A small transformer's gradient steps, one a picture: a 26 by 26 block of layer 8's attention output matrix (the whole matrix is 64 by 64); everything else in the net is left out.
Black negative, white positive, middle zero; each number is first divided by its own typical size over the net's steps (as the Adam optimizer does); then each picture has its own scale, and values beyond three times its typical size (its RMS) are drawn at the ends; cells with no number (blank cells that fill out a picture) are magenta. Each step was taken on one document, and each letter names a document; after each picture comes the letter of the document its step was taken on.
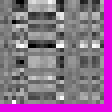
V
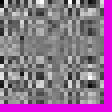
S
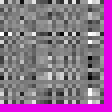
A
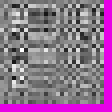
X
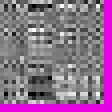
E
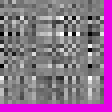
A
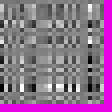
A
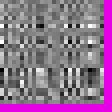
S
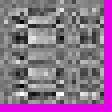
V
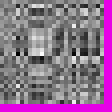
E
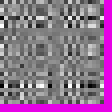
S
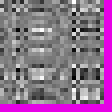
E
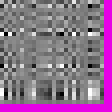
A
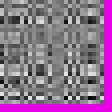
S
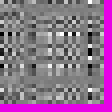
A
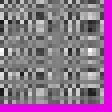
S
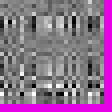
A
